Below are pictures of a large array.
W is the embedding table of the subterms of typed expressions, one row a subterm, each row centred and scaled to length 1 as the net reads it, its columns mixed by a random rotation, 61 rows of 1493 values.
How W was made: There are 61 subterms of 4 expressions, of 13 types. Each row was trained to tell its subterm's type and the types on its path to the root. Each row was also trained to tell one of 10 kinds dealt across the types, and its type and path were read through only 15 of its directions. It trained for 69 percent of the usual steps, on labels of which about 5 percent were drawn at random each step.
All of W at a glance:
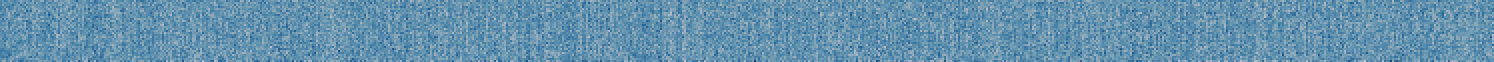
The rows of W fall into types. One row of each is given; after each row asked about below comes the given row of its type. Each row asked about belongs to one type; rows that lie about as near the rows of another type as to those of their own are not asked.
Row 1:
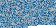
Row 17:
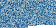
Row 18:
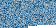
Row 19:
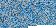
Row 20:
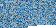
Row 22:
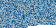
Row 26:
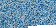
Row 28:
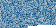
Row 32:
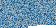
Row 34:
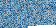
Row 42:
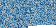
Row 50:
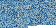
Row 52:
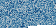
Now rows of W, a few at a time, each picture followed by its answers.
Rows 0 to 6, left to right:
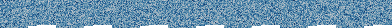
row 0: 32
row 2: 17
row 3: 20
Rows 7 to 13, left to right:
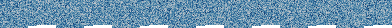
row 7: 17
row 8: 20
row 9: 28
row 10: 42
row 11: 52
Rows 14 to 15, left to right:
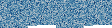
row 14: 34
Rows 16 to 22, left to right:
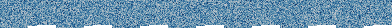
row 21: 34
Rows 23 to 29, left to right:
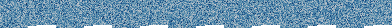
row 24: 52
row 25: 22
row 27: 22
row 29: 42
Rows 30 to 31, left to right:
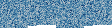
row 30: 22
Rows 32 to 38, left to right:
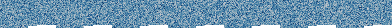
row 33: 32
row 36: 19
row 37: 18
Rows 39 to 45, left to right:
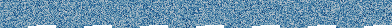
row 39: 19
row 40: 32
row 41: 50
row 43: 34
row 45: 52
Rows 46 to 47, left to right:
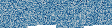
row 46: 19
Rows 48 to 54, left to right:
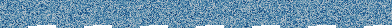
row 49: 42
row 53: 50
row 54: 26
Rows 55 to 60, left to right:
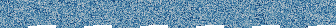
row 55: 52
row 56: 18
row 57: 17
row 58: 17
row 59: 32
